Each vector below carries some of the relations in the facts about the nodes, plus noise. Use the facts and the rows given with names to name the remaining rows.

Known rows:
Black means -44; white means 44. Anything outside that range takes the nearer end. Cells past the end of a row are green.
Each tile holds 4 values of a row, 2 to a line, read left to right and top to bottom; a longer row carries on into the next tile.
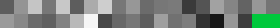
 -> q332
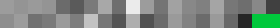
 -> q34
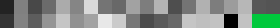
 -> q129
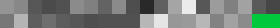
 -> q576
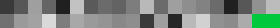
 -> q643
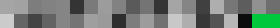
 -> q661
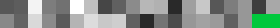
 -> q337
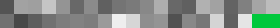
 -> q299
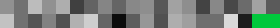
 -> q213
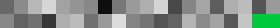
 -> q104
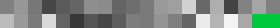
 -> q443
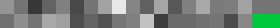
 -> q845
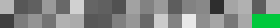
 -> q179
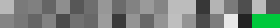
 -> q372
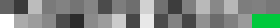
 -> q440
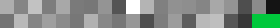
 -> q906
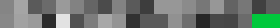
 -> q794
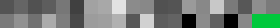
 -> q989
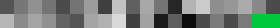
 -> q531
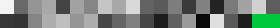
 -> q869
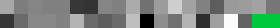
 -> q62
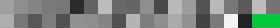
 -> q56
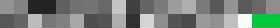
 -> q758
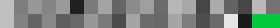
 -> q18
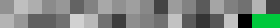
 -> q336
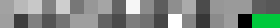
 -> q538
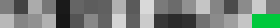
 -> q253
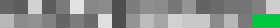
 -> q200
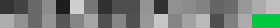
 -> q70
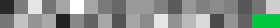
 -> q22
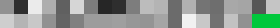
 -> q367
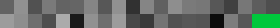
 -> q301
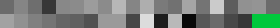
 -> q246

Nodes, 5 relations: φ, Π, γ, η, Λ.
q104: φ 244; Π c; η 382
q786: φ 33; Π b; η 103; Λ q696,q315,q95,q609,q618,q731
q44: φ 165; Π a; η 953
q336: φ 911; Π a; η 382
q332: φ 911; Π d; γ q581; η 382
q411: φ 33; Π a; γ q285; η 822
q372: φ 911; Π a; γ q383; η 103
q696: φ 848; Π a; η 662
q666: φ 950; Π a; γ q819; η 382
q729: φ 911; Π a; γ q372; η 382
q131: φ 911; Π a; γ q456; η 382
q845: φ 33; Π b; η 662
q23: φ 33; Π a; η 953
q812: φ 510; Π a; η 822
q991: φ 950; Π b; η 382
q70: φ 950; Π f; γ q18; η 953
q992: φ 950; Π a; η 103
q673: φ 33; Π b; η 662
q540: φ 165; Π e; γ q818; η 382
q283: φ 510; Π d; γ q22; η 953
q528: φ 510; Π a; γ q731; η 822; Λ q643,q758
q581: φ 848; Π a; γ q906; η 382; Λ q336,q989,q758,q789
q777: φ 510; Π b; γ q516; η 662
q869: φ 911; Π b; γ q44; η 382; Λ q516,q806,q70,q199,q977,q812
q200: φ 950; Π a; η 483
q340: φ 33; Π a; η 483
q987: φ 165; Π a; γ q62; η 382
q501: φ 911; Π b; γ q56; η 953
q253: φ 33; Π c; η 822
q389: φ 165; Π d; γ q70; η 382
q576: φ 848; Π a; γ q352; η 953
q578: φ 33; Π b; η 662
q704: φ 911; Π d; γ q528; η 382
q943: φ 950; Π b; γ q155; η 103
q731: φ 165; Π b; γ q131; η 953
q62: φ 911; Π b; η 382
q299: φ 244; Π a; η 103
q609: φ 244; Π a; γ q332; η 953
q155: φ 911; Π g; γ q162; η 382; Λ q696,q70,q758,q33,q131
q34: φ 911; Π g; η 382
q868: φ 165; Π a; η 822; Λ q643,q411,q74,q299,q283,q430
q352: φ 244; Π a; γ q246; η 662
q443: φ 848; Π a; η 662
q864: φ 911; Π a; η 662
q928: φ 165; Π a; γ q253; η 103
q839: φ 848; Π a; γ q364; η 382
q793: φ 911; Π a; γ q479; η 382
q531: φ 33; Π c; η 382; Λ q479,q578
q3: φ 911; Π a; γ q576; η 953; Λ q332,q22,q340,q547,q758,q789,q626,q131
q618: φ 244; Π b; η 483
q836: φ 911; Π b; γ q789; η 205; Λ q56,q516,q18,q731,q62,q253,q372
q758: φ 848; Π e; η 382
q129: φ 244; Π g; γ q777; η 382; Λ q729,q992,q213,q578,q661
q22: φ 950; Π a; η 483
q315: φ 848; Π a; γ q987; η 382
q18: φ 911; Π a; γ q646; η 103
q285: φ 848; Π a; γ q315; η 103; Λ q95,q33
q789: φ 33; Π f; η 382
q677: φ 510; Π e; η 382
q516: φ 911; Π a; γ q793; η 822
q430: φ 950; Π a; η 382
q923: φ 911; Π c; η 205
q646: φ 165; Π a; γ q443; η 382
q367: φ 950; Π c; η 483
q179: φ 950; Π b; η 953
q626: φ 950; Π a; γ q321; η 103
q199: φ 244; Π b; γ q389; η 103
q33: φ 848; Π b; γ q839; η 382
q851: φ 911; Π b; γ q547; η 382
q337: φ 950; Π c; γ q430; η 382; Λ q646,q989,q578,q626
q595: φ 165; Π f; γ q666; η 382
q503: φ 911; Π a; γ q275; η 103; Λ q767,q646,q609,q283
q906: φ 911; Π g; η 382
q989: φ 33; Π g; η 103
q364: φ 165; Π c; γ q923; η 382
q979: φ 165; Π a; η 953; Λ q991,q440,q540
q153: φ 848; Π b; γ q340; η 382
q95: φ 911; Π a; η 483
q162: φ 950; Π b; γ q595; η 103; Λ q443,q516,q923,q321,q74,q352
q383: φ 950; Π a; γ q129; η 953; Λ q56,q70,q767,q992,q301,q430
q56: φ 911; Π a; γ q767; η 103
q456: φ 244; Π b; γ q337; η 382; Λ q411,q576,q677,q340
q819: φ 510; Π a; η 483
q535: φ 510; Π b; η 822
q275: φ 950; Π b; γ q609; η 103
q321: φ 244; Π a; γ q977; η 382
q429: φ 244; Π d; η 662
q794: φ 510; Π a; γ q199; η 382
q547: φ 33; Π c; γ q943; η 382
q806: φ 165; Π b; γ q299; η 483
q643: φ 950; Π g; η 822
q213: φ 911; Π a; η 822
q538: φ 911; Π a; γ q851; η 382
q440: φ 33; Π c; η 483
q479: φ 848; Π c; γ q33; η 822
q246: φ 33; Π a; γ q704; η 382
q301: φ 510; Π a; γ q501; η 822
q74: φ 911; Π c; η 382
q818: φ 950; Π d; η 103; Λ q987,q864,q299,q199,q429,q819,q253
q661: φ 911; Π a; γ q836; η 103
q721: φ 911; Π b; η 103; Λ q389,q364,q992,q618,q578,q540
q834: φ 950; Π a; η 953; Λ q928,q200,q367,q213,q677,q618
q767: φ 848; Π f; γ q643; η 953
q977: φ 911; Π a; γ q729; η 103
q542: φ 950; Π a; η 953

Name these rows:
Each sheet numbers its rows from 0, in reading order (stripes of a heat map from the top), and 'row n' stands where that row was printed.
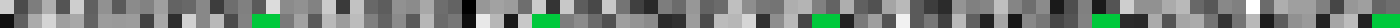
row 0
q162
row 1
q595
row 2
q501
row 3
q535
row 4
q851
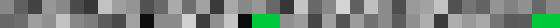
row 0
q836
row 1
q352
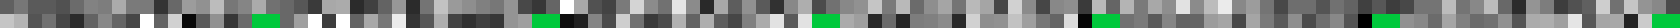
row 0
q23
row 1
q677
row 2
q153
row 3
q95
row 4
q503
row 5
q979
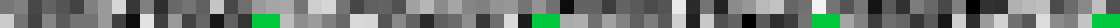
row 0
q411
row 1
q74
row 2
q789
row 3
q767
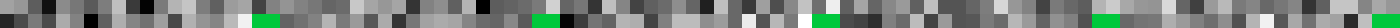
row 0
q33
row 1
q626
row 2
q199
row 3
q321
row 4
q928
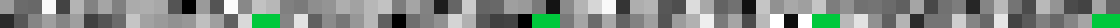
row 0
q806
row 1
q3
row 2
q44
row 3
q819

